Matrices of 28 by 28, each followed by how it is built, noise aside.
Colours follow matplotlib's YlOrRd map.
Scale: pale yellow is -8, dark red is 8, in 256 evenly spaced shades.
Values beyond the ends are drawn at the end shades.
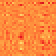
low rank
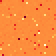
sparse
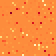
sparse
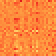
low rank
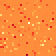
sparse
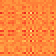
low rank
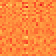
low rank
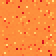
sparse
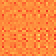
low rank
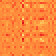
low rank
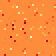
sparse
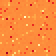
sparse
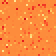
sparse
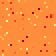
sparse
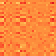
low rank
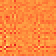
low rank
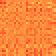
low rank
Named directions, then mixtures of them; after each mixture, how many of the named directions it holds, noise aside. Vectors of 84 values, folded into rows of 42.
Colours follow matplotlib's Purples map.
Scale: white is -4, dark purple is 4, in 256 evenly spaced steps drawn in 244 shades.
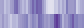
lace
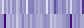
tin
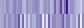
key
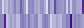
one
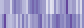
three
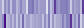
two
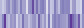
three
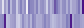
one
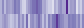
two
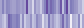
three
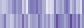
three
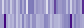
one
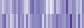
three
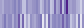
one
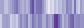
one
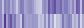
three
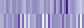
one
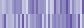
three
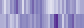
one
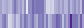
three
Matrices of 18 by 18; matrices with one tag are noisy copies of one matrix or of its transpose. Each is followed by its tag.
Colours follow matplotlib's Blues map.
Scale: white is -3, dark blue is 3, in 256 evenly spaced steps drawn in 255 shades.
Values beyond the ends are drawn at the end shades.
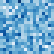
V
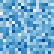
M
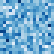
V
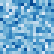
V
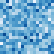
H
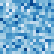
V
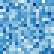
H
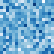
H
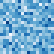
M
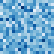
M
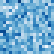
V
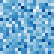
M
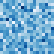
M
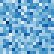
M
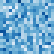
V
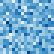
M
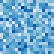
M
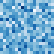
M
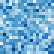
H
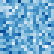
V
